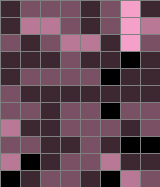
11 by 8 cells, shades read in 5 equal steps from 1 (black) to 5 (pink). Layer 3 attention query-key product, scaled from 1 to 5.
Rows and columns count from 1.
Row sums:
23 27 26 16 19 17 21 22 17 21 19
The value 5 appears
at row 1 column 7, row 2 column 7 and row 3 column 7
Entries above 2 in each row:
5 6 6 1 4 1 6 5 3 4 4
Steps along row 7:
same down up same down up same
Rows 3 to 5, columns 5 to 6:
4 2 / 2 2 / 3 1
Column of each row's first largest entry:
7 7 7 4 2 1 1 1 1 1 7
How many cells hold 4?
9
